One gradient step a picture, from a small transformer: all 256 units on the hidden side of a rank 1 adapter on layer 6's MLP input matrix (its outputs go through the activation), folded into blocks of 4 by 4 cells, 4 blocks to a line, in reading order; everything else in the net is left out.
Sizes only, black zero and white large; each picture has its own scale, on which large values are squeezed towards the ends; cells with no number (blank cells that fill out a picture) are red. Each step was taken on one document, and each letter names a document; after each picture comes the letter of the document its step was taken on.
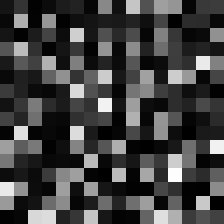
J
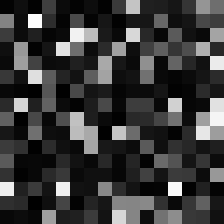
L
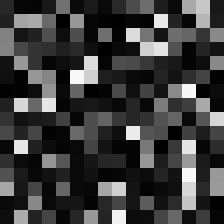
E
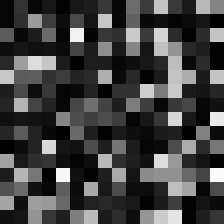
J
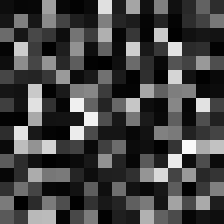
J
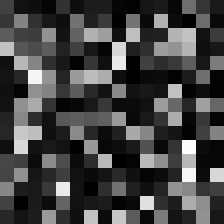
E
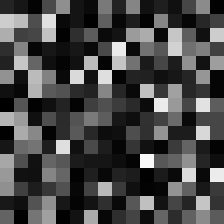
E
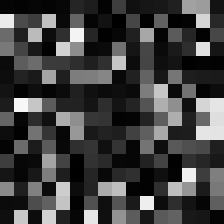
L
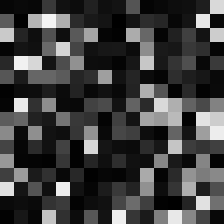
L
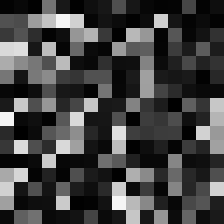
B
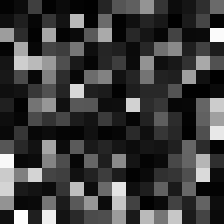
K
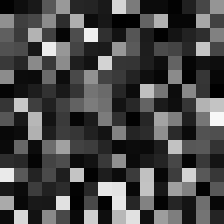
L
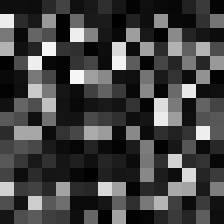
E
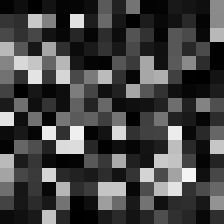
B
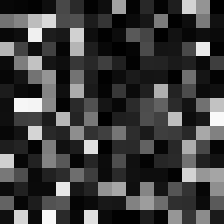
L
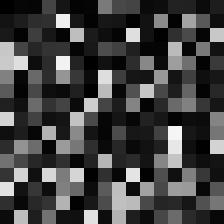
B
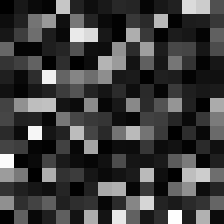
L
